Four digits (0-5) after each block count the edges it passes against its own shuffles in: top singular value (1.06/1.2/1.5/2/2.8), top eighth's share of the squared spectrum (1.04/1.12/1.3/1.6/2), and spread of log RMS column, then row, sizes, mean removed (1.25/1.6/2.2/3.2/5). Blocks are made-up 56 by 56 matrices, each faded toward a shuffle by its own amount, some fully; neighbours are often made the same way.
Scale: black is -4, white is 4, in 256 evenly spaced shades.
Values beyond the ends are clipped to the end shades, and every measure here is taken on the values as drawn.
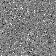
0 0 0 0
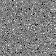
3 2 1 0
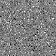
3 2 0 1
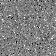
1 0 0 0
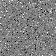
0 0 0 0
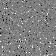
0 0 0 0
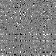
4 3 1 2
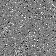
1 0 0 0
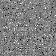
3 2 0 1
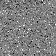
1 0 0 0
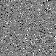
3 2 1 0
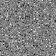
3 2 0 0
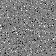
1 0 0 0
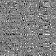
4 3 1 2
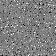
0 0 0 0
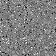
2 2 1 0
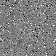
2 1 0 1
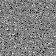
2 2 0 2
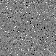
1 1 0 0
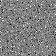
1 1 0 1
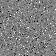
0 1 0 0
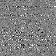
3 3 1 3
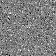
1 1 0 0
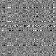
4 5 2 3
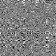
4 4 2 3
